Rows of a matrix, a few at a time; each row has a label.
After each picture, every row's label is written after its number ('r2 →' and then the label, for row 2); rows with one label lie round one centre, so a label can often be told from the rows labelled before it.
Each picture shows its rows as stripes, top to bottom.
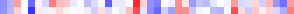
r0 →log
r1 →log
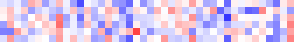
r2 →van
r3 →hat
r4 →van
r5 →van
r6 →log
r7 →van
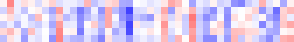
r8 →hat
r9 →van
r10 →van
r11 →van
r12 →van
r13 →van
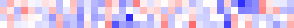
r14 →hat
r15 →hat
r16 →van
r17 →van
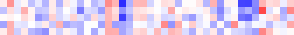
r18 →hat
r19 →hat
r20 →hat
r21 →van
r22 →hat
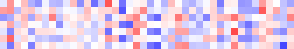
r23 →hat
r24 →hat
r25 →log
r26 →hat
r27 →log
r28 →hat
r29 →log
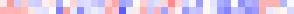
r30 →hat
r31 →hat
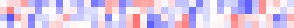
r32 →hat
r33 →hat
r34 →log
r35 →log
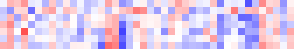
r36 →hat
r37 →log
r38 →hat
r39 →hat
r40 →hat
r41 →hat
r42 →hat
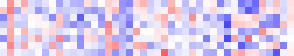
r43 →hat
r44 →hat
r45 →van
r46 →van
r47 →hat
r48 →van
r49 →hat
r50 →van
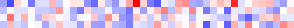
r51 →log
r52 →van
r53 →hat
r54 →van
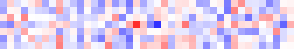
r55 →van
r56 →van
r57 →hat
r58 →log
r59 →hat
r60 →van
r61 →van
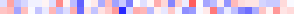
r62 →van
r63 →hat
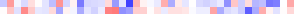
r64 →van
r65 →hat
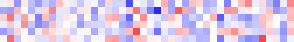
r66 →van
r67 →log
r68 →hat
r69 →hat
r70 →log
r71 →hat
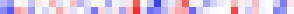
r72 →log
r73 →log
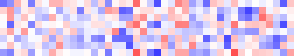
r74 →log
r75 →hat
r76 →hat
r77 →log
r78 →hat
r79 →van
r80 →van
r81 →log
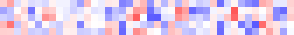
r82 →hat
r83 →log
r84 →log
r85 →hat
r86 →hat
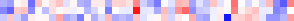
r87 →log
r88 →log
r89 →van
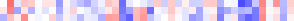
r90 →hat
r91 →hat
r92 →hat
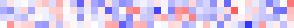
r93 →van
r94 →log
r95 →van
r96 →hat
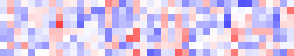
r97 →hat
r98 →van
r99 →van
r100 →van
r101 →log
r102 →log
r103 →hat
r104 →log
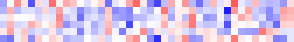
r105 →log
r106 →van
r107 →van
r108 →van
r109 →hat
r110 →log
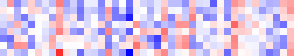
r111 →van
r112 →van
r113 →van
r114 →log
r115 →van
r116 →log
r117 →log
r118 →van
